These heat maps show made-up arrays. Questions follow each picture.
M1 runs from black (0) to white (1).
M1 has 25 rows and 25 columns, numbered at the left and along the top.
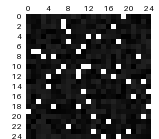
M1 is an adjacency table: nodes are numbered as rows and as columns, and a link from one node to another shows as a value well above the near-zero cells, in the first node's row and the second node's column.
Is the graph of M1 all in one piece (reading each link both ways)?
no
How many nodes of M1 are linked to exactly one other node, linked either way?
9
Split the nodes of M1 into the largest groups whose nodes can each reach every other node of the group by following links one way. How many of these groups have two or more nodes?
4
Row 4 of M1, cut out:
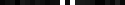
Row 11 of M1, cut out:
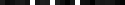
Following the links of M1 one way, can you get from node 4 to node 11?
yes
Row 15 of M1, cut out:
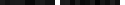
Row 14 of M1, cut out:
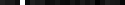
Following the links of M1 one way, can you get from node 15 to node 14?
yes
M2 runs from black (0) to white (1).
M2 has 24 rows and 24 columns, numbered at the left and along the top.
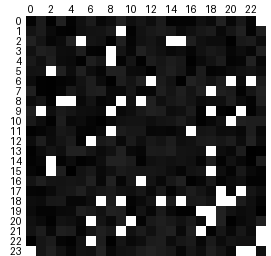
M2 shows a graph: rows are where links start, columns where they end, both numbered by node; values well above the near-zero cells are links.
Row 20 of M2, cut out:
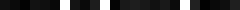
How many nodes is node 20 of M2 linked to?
3
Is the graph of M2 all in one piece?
yes
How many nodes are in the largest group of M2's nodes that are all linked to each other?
2
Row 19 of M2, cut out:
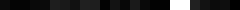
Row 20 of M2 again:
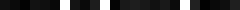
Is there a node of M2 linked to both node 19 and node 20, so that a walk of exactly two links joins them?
yes
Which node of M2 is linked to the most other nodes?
node 18
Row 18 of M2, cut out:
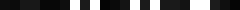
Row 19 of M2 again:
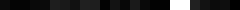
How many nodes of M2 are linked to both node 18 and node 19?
0
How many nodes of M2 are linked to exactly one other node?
11
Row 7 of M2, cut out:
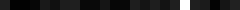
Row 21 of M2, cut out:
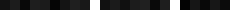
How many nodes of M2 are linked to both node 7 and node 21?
0
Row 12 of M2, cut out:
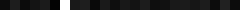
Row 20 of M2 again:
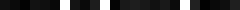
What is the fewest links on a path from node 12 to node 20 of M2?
2
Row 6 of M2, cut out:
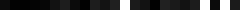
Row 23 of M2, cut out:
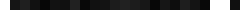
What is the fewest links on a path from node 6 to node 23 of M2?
2
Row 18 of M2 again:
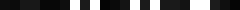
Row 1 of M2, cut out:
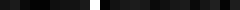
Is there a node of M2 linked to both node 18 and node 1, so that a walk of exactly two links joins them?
yes
